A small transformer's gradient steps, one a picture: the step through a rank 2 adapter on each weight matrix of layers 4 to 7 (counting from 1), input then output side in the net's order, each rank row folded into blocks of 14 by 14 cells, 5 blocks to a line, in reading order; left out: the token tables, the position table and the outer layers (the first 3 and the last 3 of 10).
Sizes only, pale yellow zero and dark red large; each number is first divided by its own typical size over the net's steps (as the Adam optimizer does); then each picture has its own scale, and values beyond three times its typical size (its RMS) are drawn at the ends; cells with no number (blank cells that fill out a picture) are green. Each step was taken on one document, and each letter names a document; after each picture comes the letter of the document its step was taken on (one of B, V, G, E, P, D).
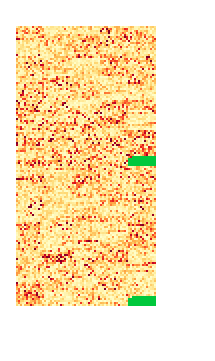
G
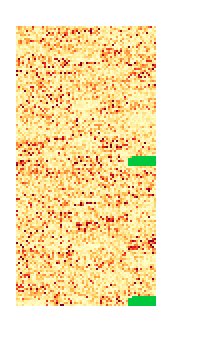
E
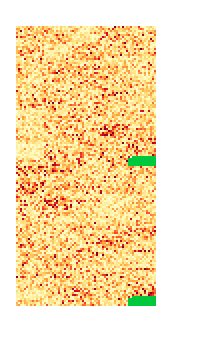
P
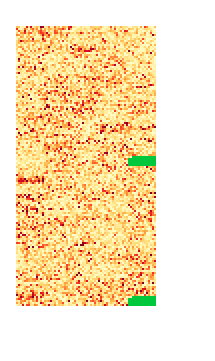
P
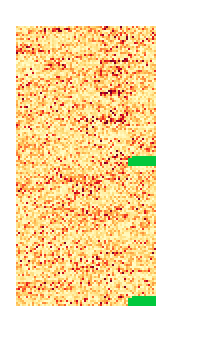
G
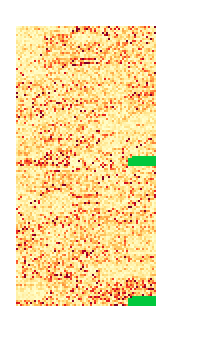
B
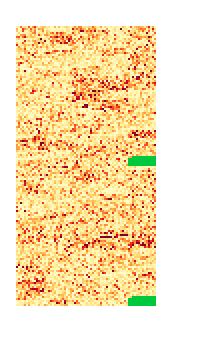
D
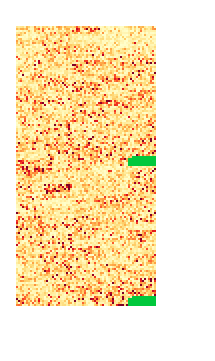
B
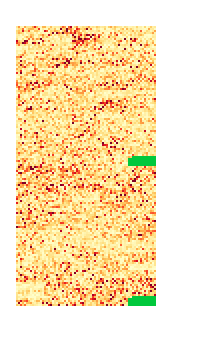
B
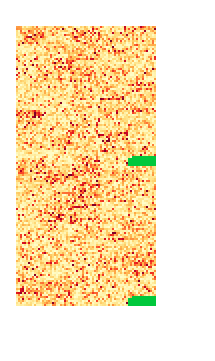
D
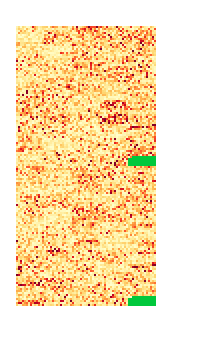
G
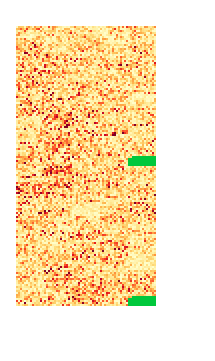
P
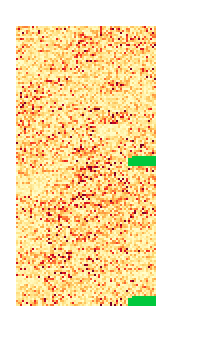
G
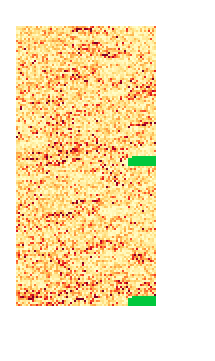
B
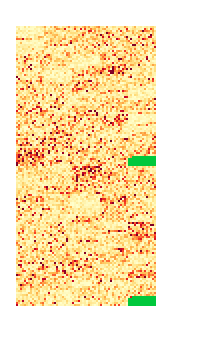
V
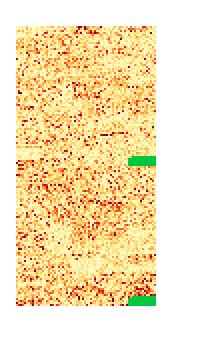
B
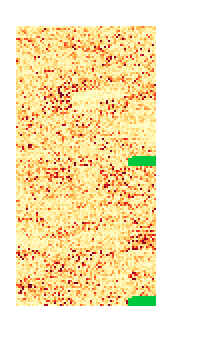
E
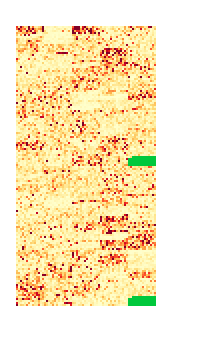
E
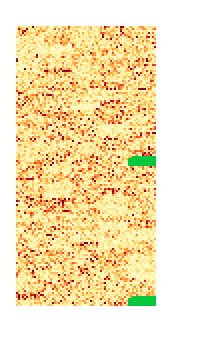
G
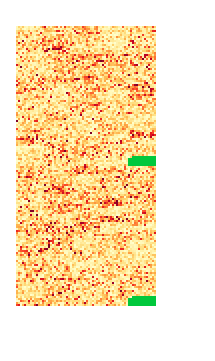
P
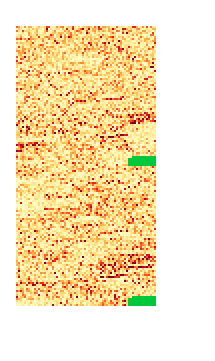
D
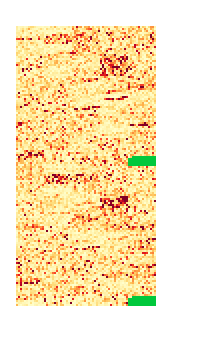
V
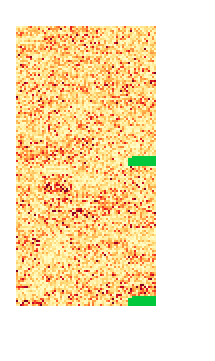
P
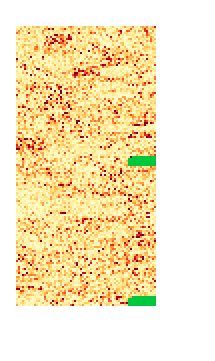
E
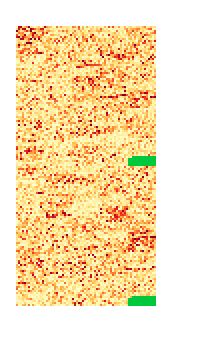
D
